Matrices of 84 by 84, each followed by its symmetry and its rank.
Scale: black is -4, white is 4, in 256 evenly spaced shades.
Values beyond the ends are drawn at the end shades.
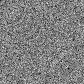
symmetric, full rank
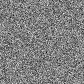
neither, full rank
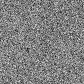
neither, full rank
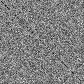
symmetric, full rank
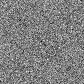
symmetric, full rank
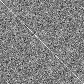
symmetric, full rank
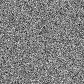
neither, full rank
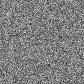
neither, full rank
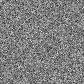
symmetric, full rank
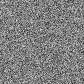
neither, full rank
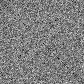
symmetric, full rank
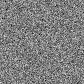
neither, full rank
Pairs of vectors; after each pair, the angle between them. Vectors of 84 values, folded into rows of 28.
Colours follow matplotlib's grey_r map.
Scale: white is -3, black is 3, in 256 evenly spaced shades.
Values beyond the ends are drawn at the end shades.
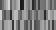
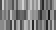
partly opposed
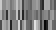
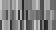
nearly parallel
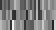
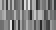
partly opposed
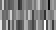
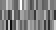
partly opposed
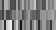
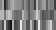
nearly opposite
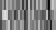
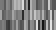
partly opposed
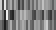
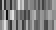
nearly opposite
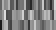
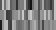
nearly parallel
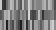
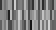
partly opposed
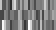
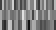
partly opposed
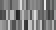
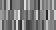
orthogonal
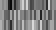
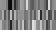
nearly parallel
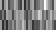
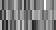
nearly parallel
